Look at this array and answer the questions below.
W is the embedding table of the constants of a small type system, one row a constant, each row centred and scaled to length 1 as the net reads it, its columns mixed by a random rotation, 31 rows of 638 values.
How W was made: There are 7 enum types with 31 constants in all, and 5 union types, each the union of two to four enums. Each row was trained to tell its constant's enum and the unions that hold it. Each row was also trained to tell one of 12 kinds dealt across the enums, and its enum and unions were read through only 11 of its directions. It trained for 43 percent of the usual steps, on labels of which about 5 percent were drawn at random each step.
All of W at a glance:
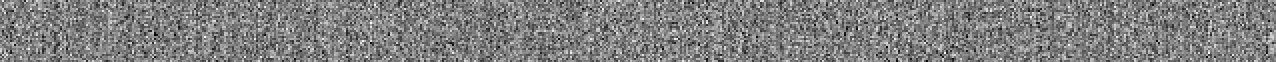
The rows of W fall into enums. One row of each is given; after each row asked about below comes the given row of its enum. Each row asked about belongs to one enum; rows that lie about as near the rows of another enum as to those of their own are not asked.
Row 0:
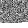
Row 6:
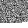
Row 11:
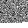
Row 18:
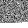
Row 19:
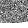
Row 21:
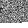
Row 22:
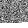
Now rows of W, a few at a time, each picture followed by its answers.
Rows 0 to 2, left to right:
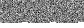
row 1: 22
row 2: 22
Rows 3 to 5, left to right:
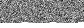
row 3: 22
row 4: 0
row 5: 11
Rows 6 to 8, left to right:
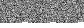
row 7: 6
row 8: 22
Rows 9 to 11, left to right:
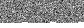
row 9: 21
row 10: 6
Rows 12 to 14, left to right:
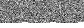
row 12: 18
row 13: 11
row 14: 6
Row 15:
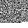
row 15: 6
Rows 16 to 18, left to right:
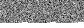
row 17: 19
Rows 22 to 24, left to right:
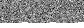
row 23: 18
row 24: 18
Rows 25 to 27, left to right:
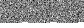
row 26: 11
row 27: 21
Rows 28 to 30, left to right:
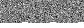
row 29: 21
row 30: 21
